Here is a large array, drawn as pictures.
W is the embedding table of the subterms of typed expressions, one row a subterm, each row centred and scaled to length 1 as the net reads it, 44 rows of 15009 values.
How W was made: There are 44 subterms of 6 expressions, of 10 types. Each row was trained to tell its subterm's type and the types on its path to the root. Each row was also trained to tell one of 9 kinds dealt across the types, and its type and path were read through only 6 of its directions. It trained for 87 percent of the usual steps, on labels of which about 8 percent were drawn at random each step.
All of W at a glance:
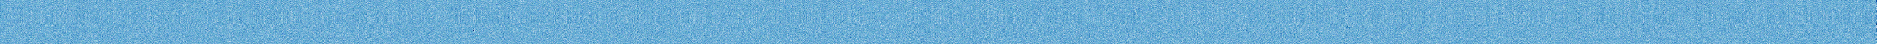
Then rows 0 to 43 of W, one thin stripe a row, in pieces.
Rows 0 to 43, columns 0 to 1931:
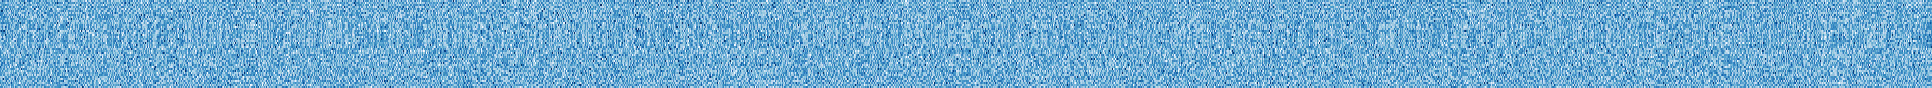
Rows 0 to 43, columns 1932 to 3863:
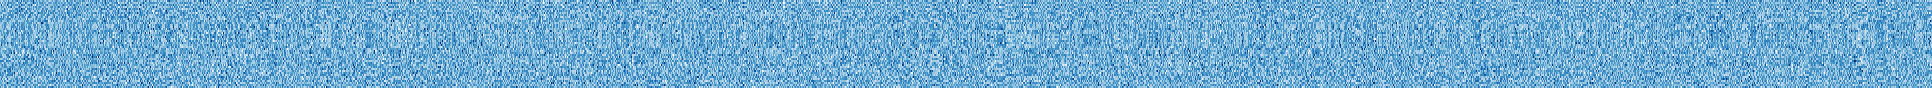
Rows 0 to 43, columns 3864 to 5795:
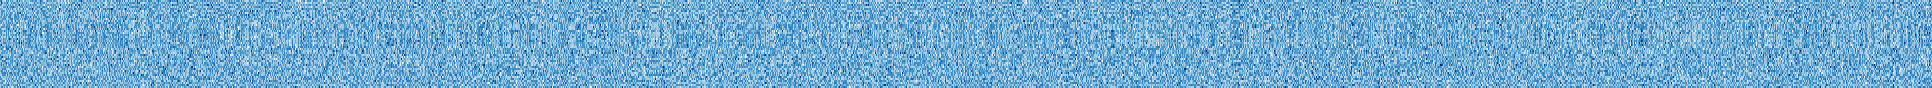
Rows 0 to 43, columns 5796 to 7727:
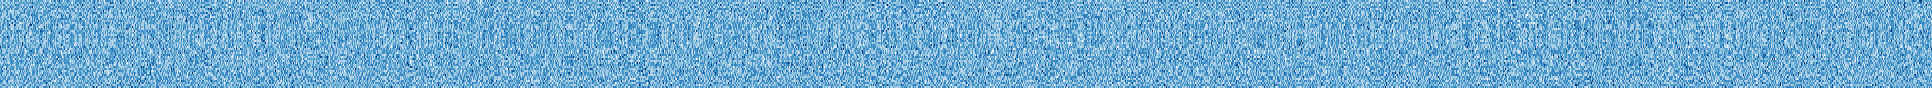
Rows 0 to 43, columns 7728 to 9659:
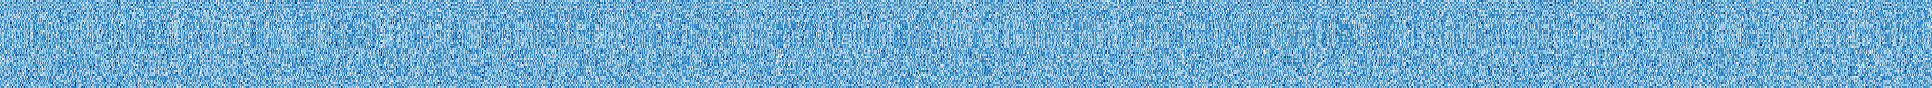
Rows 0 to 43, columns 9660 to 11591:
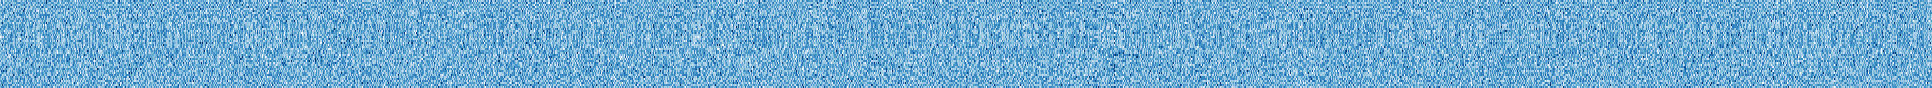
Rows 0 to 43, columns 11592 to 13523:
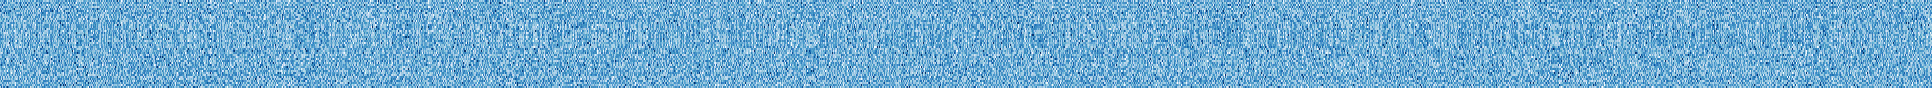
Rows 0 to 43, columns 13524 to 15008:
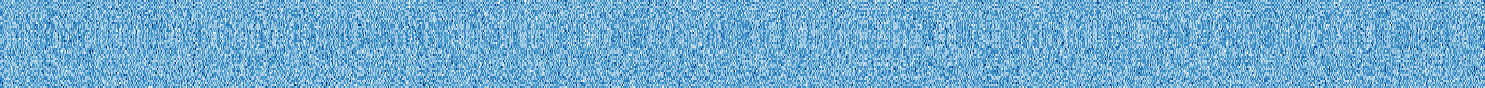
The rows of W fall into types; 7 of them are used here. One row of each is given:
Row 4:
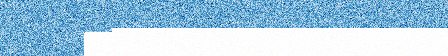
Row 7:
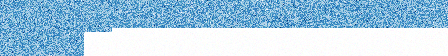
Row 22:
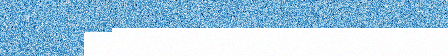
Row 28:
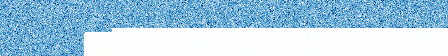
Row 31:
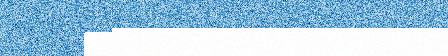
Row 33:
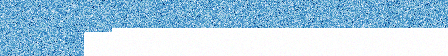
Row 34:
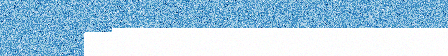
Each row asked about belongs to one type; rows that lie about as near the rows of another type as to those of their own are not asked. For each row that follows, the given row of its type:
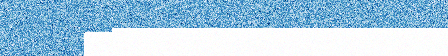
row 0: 4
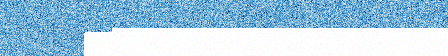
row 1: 33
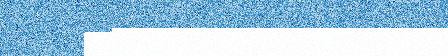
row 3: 34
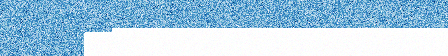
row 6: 28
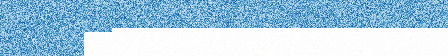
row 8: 31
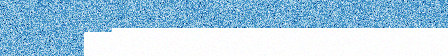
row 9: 34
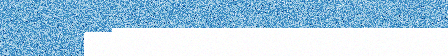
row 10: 28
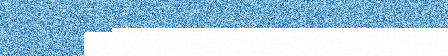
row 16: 4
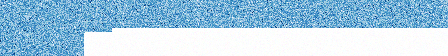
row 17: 22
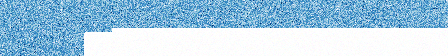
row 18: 4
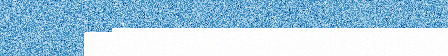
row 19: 22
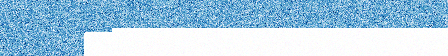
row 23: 4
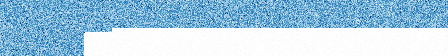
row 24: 28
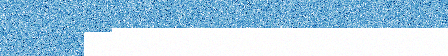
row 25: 33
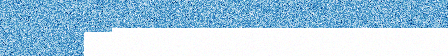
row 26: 33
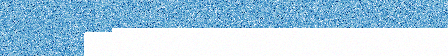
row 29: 4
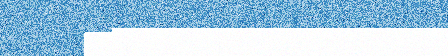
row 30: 34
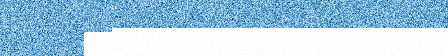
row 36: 33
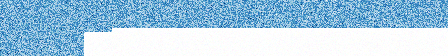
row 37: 34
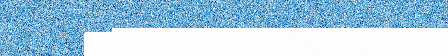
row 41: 28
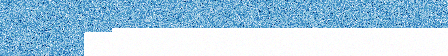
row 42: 22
